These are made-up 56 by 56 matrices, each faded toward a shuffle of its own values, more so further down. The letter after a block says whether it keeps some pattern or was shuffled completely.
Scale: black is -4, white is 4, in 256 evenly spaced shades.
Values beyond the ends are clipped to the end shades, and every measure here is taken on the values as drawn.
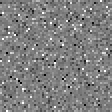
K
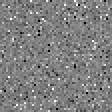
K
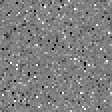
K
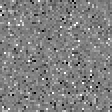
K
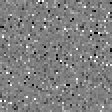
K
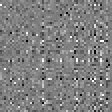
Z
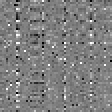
Z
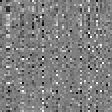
Z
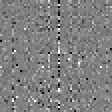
Z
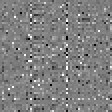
Z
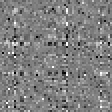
Z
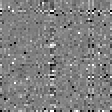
Z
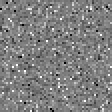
K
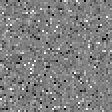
K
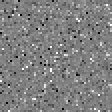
K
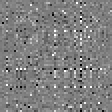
Z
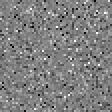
K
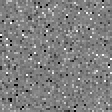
K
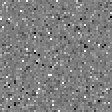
K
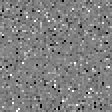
K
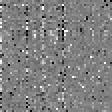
Z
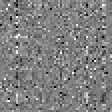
Z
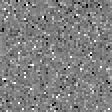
K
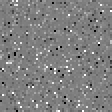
K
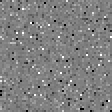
K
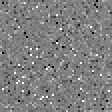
K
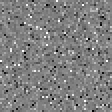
K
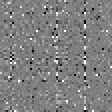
Z
